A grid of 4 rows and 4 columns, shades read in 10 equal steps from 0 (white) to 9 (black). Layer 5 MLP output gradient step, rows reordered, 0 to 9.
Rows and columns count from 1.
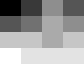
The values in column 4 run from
1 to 6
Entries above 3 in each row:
4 3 0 0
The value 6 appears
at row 1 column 4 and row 2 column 1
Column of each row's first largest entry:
1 1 3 2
